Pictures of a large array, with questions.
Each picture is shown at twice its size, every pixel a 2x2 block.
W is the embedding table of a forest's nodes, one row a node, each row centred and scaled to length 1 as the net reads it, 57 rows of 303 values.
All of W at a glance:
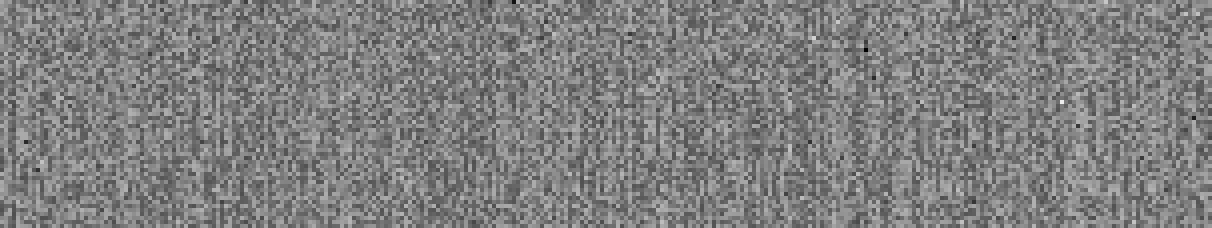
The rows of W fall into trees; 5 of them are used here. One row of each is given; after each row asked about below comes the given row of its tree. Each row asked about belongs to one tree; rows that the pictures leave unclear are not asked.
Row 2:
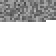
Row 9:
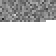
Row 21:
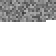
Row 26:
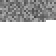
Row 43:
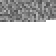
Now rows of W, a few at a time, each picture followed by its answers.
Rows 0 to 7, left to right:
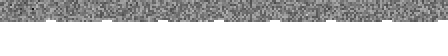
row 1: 43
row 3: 43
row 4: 21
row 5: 21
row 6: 2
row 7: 2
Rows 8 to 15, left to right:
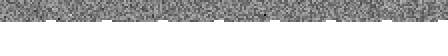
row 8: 26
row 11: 43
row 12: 9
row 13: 2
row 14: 26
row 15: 2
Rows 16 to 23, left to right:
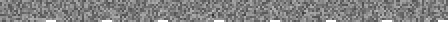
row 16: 43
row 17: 21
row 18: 21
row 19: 43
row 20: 2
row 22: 21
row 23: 2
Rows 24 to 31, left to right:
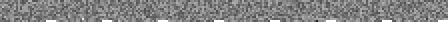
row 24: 9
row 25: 2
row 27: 2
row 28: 2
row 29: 43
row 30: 2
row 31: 43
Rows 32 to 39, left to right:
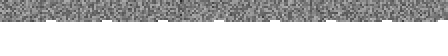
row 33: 2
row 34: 2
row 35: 43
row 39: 26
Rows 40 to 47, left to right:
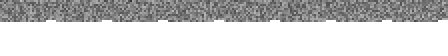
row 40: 21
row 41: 21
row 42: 21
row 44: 21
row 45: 43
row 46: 43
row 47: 43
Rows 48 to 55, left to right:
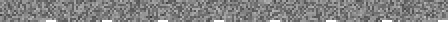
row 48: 43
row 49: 9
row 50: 21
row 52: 21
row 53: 21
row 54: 2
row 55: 43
